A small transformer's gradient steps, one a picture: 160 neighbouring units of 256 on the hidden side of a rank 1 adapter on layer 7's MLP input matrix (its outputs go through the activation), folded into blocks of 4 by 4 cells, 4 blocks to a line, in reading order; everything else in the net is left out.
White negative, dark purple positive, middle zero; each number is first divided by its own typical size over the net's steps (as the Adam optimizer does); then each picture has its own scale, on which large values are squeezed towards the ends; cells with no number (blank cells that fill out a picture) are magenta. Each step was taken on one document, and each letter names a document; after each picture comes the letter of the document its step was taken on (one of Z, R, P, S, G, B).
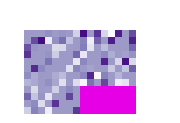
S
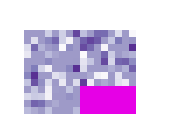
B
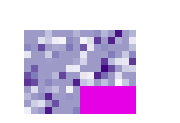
S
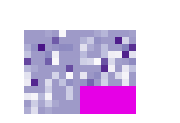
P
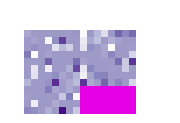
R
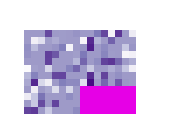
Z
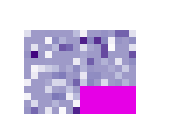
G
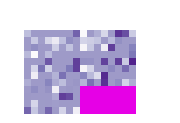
R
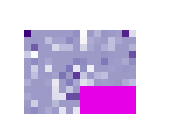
R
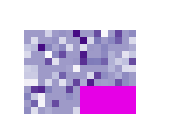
B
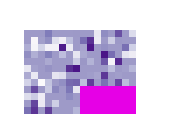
Z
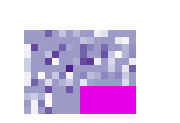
P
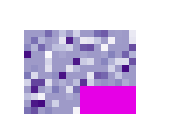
B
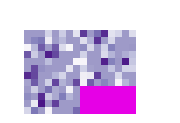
S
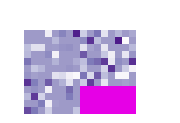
P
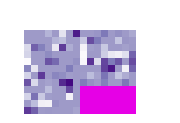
P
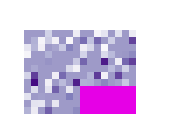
S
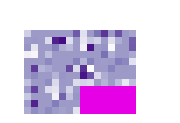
R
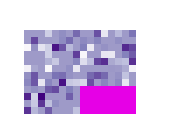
B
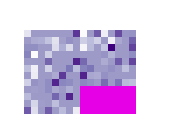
R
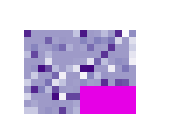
G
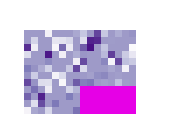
Z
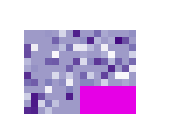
P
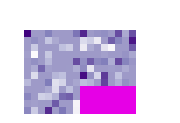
G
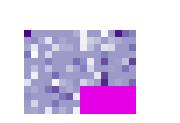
R
